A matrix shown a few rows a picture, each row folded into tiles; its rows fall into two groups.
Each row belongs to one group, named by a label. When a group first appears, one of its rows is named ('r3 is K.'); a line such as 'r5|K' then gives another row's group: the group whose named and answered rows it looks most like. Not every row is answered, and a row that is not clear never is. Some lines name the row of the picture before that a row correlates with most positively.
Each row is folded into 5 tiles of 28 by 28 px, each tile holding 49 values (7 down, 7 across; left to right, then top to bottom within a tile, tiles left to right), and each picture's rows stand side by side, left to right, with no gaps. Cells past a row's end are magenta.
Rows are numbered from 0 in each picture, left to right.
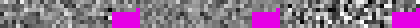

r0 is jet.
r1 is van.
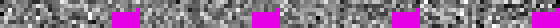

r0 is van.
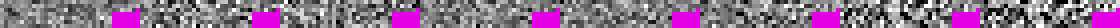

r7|van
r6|van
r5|van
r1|jet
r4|van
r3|jet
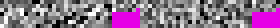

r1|van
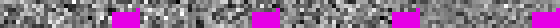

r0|jet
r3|van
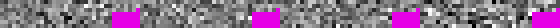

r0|van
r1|jet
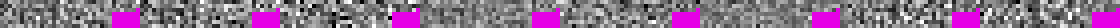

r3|van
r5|jet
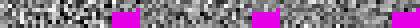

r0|van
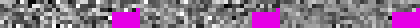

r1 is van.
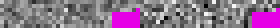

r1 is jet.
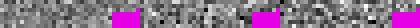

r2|van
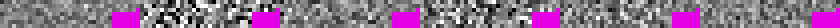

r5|van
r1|jet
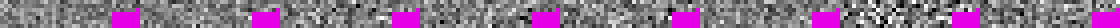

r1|jet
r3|jet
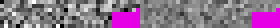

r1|van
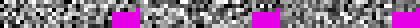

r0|jet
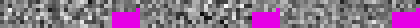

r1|van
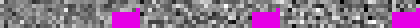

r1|van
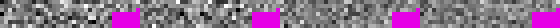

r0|van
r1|van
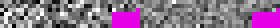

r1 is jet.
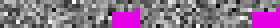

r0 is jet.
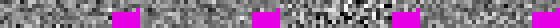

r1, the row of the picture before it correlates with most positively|1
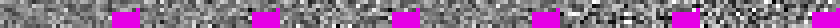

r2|jet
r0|jet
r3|jet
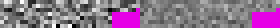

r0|jet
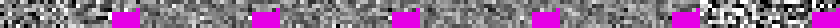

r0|jet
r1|jet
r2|jet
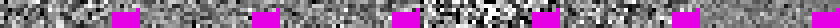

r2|jet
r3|jet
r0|van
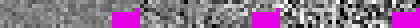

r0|jet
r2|van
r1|van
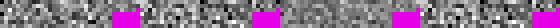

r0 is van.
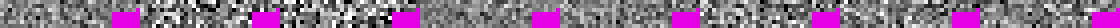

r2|jet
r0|van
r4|van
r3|van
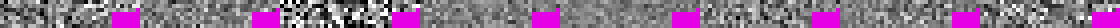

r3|van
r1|jet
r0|van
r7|jet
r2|van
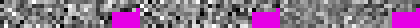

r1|van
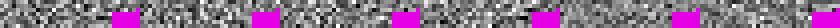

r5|jet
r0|jet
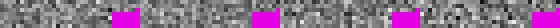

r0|jet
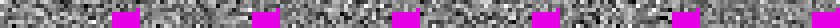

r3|van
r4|jet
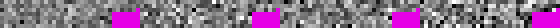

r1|jet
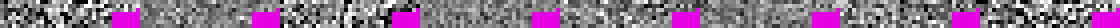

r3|van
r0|van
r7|van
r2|jet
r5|van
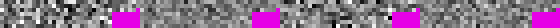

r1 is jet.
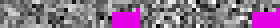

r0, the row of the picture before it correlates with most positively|2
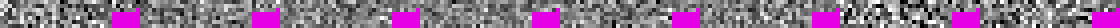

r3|jet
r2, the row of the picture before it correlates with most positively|1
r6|van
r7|jet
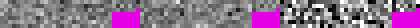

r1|van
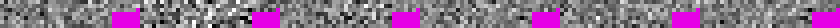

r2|van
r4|van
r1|jet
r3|jet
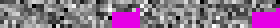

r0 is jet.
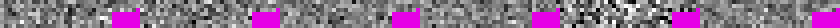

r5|jet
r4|jet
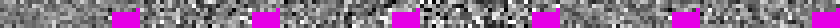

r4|jet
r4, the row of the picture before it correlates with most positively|5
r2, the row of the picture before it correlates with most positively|0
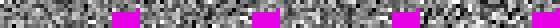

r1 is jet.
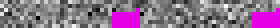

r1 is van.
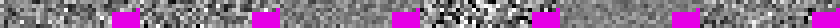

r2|jet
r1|jet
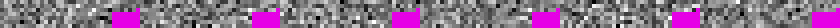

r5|van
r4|jet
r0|jet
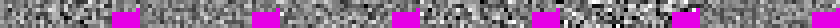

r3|van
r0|van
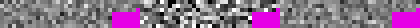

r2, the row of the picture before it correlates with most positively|3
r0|van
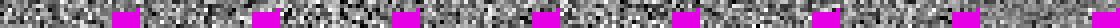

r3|jet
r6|jet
